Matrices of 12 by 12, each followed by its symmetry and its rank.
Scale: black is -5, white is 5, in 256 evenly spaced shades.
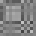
symmetric, rank two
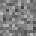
neither, full rank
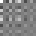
symmetric, rank one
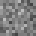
neither, full rank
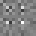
symmetric, rank two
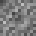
symmetric, full rank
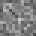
symmetric, full rank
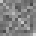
symmetric, full rank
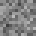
neither, full rank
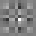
symmetric, rank one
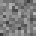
neither, full rank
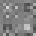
symmetric, rank two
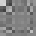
symmetric, rank two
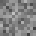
symmetric, full rank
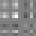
symmetric, rank one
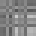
symmetric, rank one
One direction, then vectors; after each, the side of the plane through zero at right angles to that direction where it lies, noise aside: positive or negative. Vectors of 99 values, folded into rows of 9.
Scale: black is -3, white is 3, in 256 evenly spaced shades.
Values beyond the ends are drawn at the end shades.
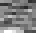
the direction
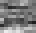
positive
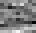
positive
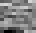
negative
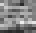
negative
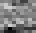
negative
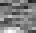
positive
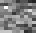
positive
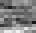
positive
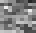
positive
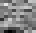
negative
